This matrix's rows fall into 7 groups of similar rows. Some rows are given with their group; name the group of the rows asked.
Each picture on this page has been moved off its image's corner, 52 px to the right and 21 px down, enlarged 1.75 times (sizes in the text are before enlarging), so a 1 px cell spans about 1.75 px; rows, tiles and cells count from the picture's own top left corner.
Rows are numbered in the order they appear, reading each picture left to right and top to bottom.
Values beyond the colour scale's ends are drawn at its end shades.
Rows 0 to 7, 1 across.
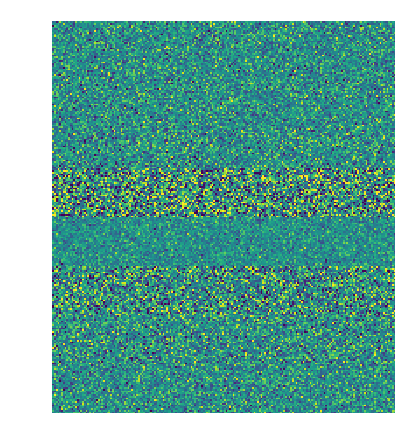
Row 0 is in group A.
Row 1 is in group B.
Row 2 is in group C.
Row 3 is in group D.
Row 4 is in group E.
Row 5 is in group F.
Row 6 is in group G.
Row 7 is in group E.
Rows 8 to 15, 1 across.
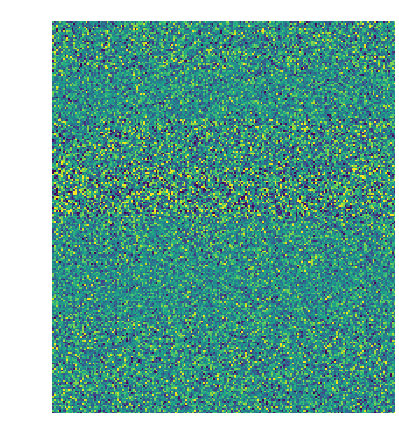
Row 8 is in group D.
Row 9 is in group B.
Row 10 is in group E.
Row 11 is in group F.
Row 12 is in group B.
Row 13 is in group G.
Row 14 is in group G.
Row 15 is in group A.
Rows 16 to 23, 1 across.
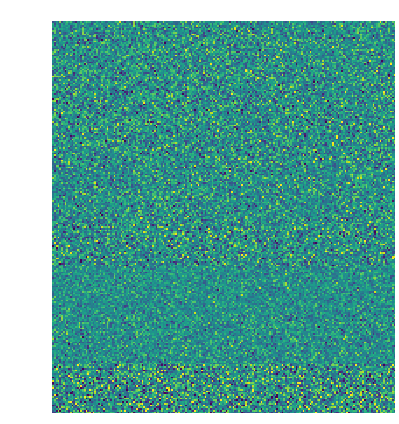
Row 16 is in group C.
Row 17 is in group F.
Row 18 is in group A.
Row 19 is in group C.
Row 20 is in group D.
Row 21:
A
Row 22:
B
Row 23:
G
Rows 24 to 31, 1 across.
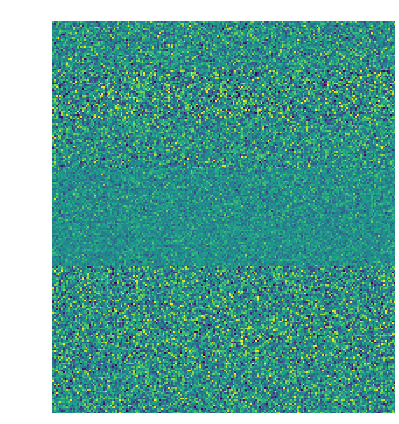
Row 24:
G
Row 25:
E
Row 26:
D
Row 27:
E
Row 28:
G
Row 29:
B
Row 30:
A
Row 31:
D
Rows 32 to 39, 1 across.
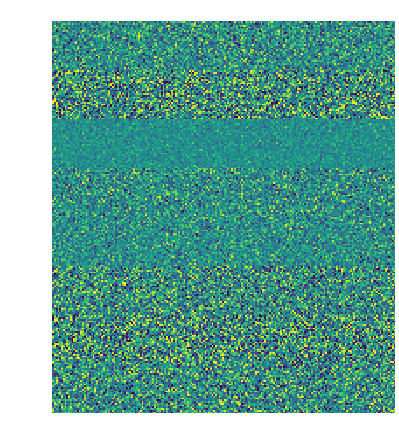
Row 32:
E
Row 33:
G
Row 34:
A
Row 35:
A
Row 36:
A
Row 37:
F
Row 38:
F
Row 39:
F
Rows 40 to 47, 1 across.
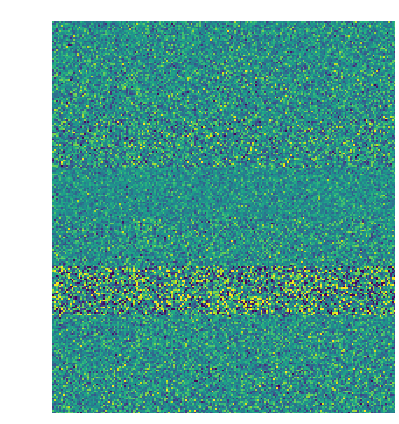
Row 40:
D
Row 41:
F
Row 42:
E
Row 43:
D
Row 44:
C
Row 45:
B
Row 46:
C
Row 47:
A
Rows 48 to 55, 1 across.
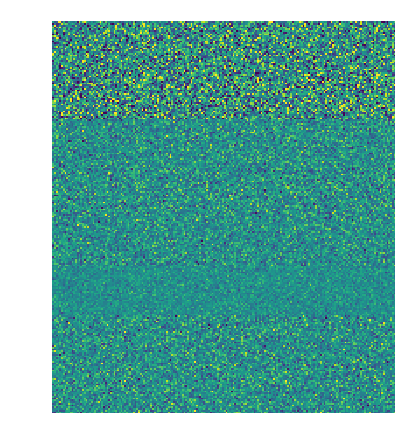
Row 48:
E
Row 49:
E
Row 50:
B
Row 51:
B
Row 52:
D
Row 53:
E
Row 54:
A
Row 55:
A
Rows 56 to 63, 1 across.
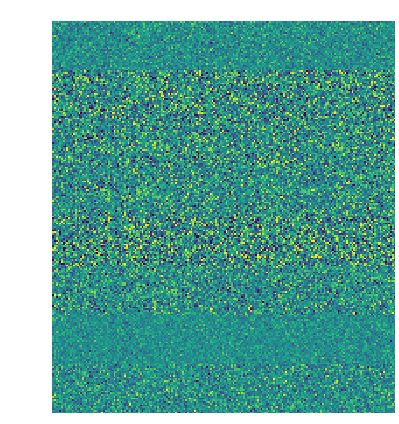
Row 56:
E
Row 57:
D
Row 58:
C
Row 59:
C
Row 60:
E
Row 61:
F
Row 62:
B
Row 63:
A
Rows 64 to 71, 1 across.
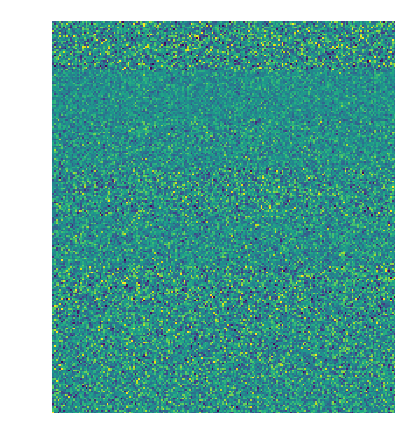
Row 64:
C
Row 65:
E
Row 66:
E
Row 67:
C
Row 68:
F
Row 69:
F
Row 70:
E
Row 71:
B
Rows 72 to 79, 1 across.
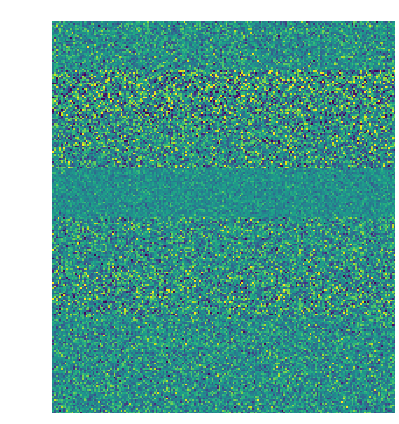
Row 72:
D
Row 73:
E
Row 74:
A
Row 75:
B
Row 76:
G
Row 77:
G
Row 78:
C
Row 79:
A
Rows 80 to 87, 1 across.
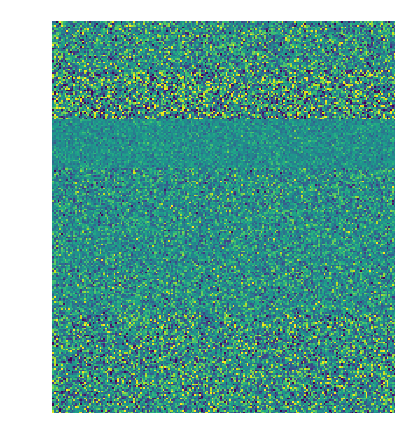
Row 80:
B
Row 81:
D
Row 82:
C
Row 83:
C
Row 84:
D
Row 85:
A
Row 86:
D
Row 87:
B
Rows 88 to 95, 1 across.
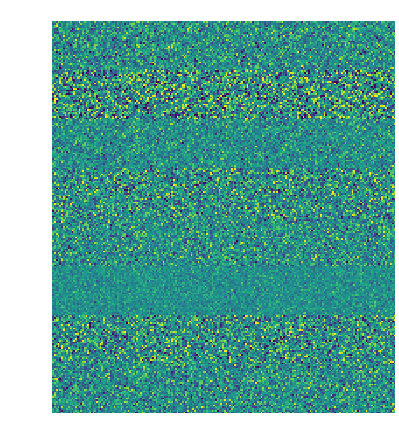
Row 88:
F
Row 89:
D
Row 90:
F
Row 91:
A
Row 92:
B
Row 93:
C
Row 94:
F
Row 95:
E
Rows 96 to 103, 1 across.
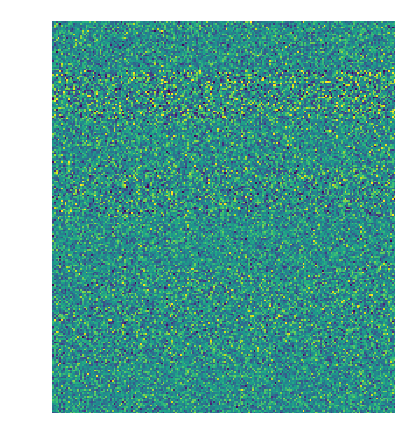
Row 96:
F
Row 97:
D
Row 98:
A
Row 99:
F
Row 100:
G
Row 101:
C
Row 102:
B
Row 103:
G
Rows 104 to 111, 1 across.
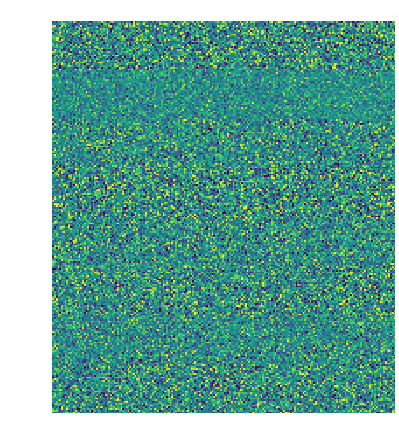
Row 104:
B
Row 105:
D
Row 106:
A
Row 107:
A
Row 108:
F
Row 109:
G
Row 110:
G
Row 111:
E
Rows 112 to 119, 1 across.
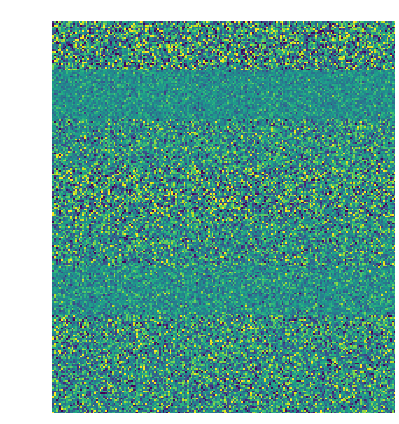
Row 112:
F
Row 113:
C
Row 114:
C
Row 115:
F
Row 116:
F
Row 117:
A
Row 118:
B
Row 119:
E
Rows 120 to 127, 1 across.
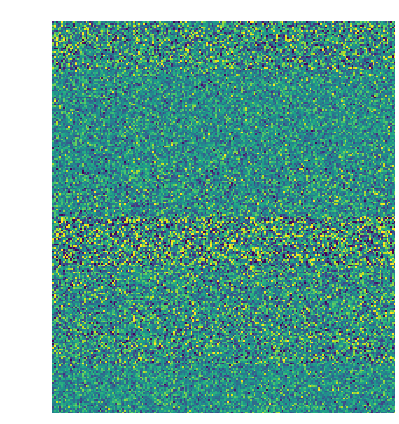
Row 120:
B
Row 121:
A
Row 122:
F
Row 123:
D
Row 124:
B
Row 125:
G
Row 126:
C
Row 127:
C
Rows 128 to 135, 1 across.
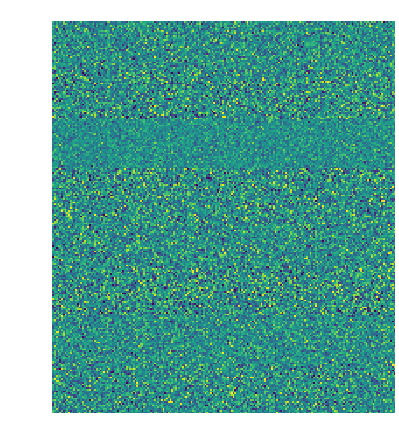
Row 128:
D
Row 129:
D
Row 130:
E
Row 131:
A
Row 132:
F
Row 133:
C
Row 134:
B
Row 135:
B
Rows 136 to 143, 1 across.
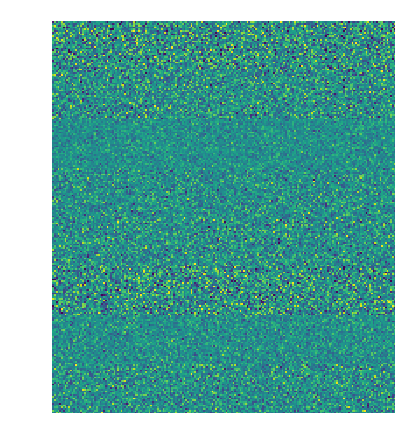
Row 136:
B
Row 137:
B
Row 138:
C
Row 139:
G
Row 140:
A
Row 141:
E
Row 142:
F
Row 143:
A
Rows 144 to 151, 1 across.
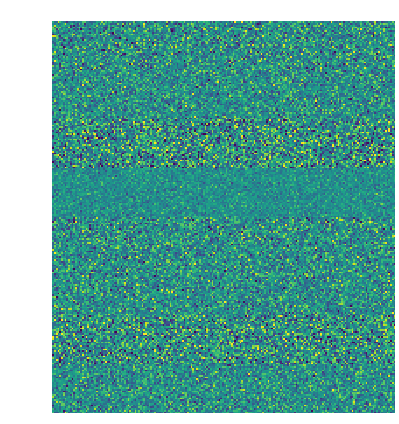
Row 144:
E
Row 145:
A
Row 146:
C
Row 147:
D
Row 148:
A
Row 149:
F
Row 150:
B
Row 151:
C
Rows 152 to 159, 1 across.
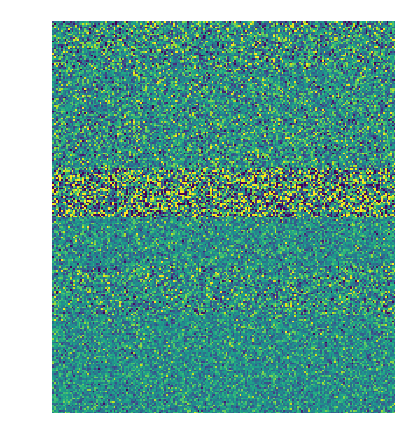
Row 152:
A
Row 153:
C
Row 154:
B
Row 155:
G
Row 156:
F
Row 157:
D
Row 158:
B
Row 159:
D
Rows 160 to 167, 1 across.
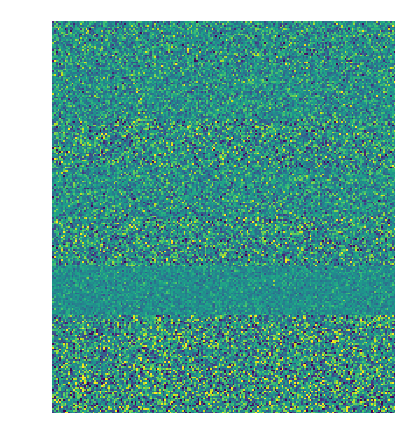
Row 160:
F
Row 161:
B
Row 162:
F
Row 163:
D
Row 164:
F
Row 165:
A
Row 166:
C
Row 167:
C
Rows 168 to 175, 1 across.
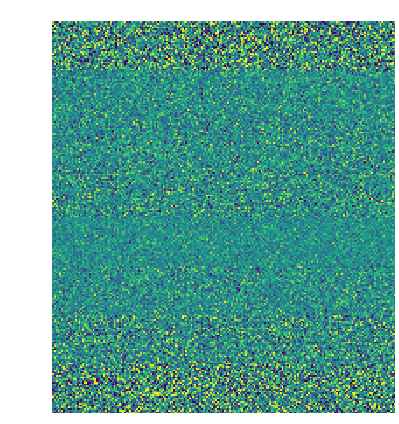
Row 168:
A
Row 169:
D
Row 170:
C
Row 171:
G
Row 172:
C
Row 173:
E
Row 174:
A
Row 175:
C
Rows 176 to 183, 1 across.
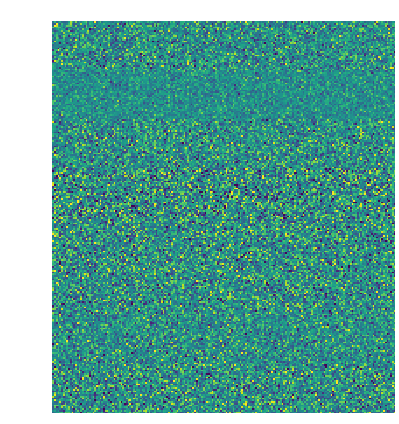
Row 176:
F
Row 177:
E
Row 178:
C
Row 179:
D
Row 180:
B
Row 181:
B
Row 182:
D
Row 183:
A
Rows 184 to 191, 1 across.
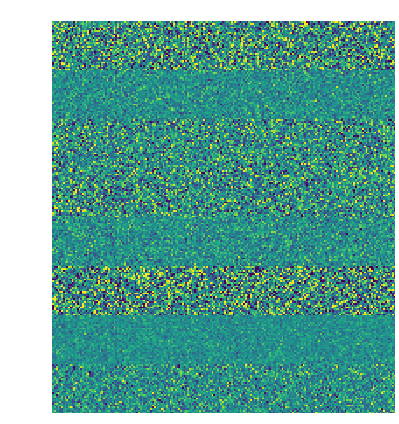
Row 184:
A
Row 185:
A
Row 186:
B
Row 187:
F
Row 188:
G
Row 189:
E
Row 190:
C
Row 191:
F
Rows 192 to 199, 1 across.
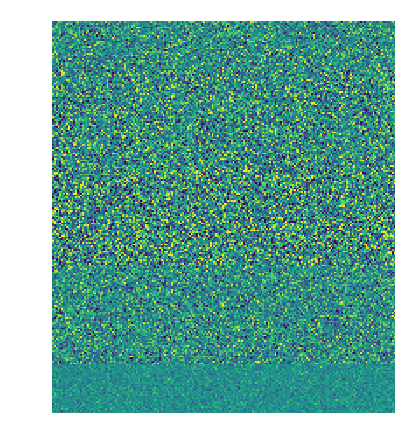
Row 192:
G
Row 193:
B
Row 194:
F
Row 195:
F
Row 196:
B
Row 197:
F
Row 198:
G
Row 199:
E
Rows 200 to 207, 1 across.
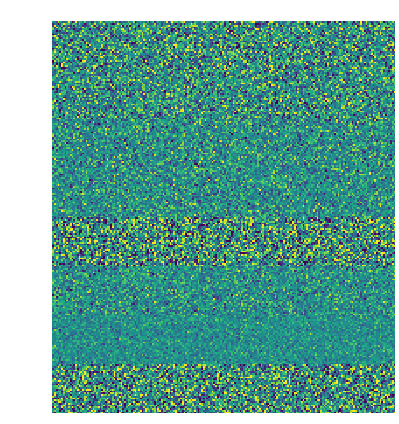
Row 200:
E
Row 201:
G
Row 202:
D
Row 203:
A
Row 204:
D
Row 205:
D
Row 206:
E
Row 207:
A
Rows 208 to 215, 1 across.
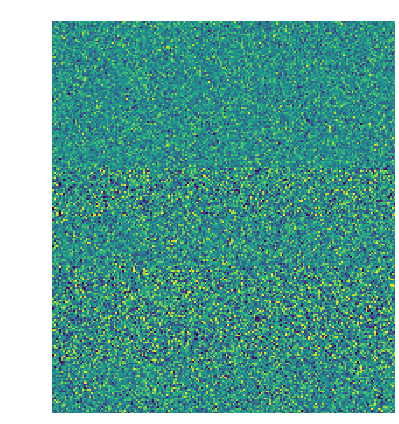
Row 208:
A
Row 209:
D
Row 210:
A
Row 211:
E
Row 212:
D
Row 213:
C
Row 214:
E
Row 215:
C
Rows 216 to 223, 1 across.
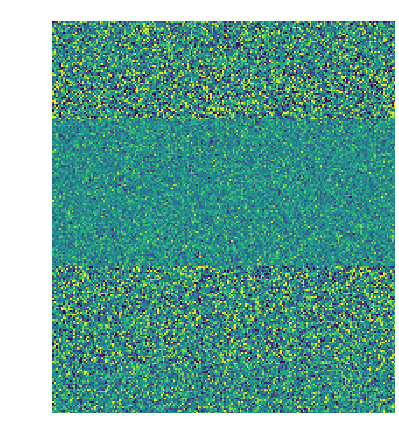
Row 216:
E
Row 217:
B
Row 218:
E
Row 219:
A
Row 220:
C
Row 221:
A
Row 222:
D
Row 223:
D
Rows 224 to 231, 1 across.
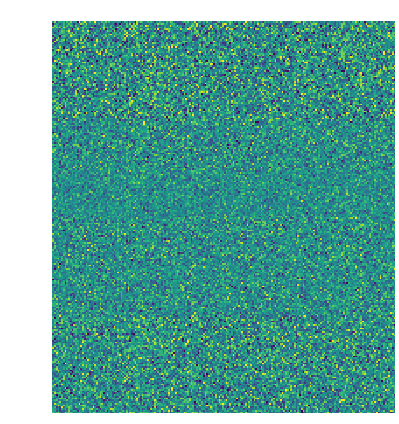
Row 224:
F
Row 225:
C
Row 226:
E
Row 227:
E
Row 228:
G
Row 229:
G
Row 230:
C
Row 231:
F
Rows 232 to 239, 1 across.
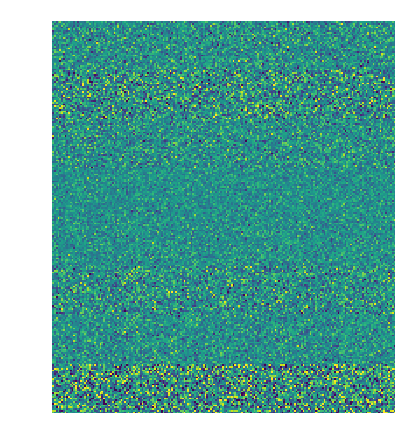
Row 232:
A
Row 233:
A
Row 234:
G
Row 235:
G
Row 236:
G
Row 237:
F
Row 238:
F
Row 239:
F
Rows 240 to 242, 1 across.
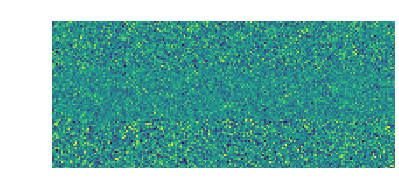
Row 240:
F
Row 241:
F
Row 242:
F
